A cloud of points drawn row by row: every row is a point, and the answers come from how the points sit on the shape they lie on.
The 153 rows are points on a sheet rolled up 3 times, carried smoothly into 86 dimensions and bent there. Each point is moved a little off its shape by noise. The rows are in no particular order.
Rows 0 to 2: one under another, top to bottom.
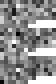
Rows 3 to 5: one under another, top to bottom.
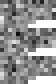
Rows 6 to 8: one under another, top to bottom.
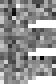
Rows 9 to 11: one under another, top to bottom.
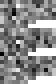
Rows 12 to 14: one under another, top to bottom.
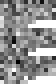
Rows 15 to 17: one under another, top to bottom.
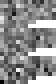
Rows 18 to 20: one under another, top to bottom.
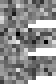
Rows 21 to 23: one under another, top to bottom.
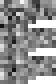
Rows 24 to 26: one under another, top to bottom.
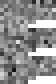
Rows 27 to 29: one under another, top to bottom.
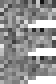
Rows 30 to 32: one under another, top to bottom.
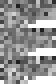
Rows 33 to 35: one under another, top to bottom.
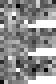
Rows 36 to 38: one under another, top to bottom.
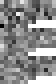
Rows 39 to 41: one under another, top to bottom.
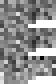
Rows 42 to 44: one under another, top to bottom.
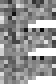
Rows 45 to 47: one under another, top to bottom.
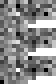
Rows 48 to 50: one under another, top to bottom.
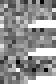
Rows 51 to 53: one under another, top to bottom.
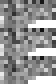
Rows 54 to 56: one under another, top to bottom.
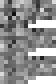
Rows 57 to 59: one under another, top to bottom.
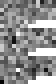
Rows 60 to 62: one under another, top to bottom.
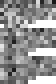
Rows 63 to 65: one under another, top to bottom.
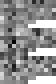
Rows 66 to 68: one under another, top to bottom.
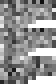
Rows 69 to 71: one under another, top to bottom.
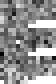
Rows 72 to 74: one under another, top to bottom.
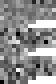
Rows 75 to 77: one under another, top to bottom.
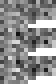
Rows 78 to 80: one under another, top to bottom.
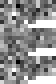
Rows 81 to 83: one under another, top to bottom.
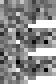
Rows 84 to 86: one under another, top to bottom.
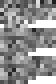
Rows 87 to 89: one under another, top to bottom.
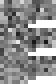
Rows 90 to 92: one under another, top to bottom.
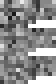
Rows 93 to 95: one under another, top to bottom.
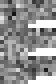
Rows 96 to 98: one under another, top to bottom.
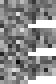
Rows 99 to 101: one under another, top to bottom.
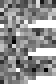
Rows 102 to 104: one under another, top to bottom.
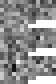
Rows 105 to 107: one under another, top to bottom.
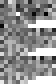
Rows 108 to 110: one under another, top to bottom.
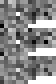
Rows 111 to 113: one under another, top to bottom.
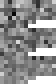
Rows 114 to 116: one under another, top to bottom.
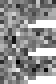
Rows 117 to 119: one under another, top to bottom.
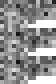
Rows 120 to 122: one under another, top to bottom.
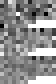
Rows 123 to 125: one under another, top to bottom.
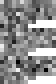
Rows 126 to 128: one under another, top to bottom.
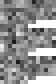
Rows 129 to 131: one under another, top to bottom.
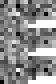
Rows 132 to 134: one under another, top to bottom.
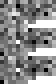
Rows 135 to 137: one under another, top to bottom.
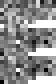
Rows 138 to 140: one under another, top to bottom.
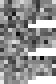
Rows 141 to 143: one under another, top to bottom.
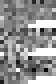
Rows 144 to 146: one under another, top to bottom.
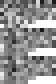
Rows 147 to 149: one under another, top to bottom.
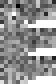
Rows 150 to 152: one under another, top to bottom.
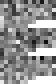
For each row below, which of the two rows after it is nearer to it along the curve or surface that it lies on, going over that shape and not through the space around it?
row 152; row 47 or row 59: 59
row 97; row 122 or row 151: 151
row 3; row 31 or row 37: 31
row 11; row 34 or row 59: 59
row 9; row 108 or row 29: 108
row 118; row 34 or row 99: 34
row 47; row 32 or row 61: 32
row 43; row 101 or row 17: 17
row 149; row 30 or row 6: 30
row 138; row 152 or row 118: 152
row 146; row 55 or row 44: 44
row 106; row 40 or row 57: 57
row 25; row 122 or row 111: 122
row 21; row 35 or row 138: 138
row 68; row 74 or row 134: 74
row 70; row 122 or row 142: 122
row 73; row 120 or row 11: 120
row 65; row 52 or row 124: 52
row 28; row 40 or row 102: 102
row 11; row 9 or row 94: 94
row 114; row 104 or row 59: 59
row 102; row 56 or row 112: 112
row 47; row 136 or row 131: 131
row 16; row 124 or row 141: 141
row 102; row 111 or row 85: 85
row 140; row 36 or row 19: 36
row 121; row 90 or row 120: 90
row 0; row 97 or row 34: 97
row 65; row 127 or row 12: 12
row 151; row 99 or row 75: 75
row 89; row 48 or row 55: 55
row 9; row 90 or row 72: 90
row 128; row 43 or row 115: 43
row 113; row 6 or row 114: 114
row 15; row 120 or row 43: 43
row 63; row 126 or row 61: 126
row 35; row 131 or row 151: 131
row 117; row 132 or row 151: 151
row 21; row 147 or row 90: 90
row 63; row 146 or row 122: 122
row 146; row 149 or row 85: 85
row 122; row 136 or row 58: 136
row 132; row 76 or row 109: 109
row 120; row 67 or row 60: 60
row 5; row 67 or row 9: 67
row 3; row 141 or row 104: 141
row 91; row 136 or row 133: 136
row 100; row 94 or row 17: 17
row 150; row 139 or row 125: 139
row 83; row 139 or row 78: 78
